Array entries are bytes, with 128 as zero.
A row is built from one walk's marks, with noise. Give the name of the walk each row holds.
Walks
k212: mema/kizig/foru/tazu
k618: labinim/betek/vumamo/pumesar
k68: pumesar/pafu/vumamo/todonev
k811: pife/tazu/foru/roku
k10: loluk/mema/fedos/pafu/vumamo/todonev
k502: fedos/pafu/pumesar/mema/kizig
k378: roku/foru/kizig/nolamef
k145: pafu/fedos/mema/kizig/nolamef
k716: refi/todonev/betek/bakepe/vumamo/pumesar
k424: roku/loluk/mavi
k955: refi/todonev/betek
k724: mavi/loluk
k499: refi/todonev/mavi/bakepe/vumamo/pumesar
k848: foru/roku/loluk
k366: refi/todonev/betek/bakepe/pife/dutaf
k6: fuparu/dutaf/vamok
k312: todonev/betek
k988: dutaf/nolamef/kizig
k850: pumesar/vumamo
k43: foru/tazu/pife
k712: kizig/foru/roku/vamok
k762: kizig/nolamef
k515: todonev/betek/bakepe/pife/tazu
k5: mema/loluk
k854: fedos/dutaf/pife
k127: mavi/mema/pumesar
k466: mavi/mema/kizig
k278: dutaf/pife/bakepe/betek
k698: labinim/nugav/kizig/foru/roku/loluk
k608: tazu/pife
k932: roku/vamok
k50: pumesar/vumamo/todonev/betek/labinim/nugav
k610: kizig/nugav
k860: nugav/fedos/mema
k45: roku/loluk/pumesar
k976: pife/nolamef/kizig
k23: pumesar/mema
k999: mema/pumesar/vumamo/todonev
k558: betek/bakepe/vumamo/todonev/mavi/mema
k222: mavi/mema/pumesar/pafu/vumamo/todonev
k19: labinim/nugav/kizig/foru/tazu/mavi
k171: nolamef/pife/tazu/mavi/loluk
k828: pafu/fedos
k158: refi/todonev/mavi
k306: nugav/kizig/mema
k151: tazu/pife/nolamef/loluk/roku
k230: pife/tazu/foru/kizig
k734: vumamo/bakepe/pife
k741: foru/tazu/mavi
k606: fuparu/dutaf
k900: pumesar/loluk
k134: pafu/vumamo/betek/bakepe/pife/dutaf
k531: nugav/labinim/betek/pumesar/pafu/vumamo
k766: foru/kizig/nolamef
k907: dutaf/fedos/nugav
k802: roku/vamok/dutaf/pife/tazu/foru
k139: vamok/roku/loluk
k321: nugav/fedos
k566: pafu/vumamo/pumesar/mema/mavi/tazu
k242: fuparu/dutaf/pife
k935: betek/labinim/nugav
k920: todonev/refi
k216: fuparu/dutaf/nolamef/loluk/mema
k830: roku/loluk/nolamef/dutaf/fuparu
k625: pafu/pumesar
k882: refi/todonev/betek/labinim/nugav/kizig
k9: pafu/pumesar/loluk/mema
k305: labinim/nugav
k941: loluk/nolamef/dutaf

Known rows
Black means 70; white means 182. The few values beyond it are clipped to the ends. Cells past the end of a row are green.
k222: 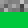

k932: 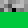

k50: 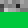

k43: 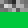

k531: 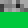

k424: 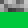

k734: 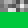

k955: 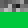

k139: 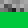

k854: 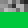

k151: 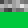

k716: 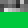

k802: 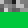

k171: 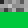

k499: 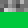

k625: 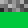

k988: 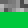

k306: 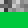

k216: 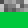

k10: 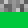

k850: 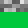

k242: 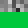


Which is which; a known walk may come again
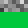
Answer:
k68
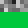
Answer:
k802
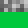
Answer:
k566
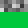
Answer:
k466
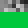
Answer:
k854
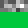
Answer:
k608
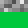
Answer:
k999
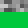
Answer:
k378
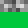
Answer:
k811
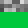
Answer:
k850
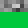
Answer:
k127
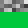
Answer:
k6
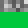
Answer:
k741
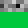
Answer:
k935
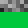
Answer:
k625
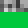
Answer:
k618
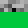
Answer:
k932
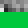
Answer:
k5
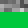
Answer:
k988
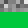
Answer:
k19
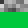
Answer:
k830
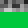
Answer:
k366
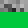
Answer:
k139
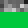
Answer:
k515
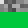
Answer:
k712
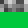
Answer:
k724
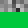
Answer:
k242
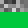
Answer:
k230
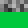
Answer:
k9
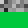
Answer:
k610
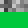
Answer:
k306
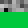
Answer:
k762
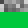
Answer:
k216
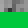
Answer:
k848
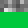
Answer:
k499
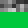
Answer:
k278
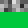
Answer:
k145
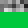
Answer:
k907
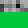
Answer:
k531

